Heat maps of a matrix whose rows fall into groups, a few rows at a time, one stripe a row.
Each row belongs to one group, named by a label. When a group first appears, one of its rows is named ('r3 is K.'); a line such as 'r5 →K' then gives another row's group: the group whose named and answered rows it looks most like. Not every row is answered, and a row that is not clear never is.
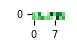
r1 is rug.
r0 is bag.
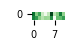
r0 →bag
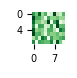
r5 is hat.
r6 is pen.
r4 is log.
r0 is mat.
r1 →hat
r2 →hat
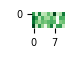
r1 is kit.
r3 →bag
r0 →mat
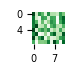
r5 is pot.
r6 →log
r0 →log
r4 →log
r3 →pot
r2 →kit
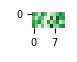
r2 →hat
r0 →pen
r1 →bag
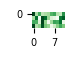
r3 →log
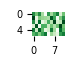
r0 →hat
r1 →kit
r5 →pen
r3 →pen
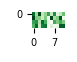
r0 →mat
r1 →bag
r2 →pen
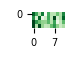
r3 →mat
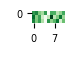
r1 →bag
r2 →hat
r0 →pot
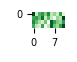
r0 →log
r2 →pot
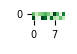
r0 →mat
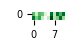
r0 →bag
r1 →bag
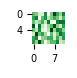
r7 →hat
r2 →rug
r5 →pen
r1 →pot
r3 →mat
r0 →pot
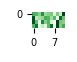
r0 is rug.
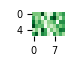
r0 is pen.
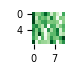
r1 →kit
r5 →hat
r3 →pot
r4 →hat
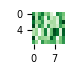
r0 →rug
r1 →log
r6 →kit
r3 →log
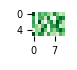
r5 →log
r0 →mat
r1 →rug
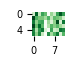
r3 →hat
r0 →pen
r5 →hat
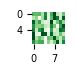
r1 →pot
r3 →kit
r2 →bag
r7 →hat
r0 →pot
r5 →kit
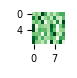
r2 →rug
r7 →bag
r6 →kit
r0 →pen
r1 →mat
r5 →pot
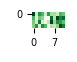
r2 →bag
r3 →pen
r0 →log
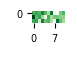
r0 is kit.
